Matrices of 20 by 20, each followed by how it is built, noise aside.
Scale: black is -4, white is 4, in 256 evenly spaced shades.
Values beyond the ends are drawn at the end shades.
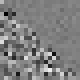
lower triangular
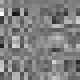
low rank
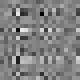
low rank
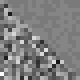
lower triangular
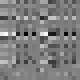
low rank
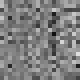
low rank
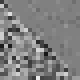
lower triangular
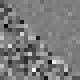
lower triangular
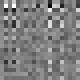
low rank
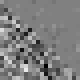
lower triangular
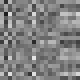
low rank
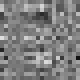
low rank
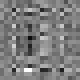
low rank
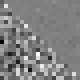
lower triangular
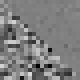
lower triangular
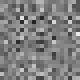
low rank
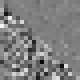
lower triangular
